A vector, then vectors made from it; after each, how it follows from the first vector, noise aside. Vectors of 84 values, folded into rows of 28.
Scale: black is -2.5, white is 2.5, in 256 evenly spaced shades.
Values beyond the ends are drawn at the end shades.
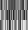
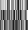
reversed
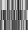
reversed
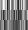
reversed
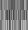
shrunk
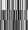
reversed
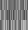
shrunk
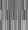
shrunk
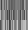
shrunk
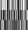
reversed
